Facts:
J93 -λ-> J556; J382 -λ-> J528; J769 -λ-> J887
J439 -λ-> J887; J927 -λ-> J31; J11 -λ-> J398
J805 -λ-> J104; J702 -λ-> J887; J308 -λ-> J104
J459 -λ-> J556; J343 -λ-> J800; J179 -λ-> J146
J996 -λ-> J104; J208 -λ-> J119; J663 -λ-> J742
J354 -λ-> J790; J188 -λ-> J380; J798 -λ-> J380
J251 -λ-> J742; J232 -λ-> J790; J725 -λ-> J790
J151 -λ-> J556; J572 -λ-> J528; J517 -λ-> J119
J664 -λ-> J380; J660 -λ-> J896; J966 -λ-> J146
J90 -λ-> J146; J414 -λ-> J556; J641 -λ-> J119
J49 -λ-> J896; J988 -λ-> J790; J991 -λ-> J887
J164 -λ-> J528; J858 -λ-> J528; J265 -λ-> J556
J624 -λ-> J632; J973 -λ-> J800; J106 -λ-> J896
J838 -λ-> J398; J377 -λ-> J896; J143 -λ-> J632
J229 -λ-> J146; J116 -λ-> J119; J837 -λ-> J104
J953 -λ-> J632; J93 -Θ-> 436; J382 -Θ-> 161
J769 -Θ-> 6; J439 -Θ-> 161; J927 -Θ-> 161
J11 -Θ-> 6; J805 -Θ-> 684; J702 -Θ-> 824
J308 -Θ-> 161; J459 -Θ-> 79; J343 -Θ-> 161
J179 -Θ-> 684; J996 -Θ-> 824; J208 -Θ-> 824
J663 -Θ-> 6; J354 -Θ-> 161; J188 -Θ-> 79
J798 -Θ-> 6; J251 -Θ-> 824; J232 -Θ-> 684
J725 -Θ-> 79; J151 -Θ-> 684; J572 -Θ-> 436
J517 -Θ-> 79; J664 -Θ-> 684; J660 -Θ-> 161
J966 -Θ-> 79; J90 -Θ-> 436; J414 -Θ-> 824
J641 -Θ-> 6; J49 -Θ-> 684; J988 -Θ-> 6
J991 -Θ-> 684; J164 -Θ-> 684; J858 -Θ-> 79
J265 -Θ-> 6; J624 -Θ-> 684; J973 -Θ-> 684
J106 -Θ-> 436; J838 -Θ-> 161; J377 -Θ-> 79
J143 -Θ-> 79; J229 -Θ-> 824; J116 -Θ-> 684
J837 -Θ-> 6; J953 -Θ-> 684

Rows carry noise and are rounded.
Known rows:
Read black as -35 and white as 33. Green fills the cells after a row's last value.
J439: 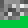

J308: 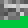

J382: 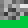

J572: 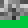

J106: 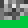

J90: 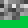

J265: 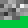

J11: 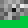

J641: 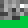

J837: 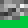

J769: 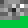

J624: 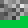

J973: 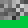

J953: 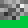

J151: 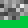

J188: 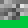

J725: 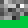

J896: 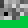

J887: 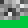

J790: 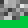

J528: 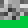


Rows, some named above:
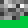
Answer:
J725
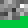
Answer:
J798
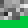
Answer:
J119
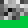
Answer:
J31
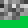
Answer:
J90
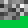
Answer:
J179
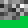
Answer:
J179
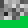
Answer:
J896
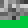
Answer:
J572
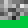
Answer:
J858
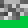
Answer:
J146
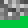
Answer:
J702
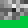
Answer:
J838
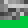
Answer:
J996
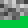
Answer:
J414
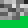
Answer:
J229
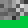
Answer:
J973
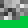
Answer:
J556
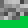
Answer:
J742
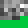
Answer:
J641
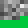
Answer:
J663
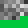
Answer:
J343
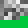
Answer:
J398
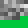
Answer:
J208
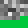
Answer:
J702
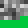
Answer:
J93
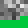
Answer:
J143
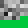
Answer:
J632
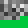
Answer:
J49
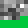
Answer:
J459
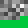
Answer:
J991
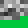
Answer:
J104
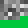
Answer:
J439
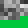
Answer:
J927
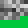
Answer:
J838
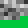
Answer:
J414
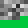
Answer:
J966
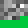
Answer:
J988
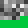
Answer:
J377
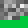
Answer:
J988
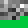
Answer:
J164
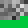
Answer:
J973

